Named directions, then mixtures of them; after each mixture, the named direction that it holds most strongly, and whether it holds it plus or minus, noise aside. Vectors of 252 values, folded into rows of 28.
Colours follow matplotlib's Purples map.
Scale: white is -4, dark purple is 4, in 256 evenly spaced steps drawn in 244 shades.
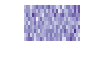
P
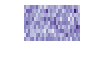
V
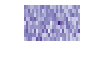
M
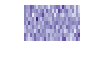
P, minus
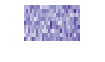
M, minus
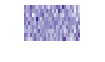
P, minus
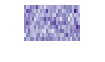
V, plus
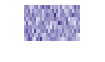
M, plus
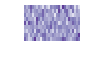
P, minus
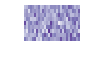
M, minus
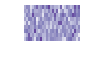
P, plus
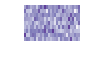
V, minus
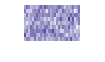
V, minus
